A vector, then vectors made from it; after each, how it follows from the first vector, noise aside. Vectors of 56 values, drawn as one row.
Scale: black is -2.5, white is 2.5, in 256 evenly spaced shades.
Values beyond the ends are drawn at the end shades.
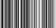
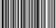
sign-scrambled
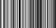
negated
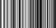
negated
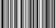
sign-scrambled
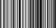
negated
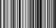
negated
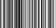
sign-scrambled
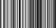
negated
